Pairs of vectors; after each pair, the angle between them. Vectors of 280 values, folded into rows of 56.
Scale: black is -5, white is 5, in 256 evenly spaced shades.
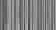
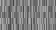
partly opposed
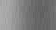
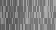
partly opposed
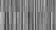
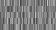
partly opposed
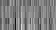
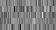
orthogonal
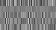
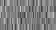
orthogonal
